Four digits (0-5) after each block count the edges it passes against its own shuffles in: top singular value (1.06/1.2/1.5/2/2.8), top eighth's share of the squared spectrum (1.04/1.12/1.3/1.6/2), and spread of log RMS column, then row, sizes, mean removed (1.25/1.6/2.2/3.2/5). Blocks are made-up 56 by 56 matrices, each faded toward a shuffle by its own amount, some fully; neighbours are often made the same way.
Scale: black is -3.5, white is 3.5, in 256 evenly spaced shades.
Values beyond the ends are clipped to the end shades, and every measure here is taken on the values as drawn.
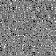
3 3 1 2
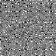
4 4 1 3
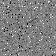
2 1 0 0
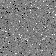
1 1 0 0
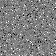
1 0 0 0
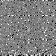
3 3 1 2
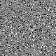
2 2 0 1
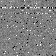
3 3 0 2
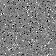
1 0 0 0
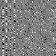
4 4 2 2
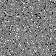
1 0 0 0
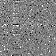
3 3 1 1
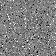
0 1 0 0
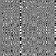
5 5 3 2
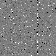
3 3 1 0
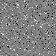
2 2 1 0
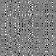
4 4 3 2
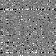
4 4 1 2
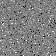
0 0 0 0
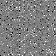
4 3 2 1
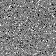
0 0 0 0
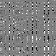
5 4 3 2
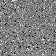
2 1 0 0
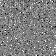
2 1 0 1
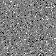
2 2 1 0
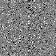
3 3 2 0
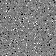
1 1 0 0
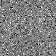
3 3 0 1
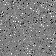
0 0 0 0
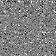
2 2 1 2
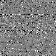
2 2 0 2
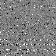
2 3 1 2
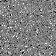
0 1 1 1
